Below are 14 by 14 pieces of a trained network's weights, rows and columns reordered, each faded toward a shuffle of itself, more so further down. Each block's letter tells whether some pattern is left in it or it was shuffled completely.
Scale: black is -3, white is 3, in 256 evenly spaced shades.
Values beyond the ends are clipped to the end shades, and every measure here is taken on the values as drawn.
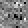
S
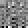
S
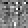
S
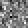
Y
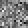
Y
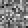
Y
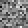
Y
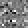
S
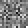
S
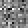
S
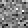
Y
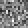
Y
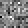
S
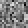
S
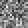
Y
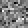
Y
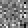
S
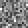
Y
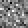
Y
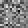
S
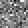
Y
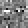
S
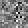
S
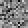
Y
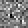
Y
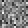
S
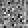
Y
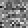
S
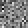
S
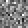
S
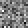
Y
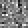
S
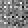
S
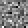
Y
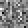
Y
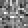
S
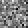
Y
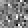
S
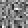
S
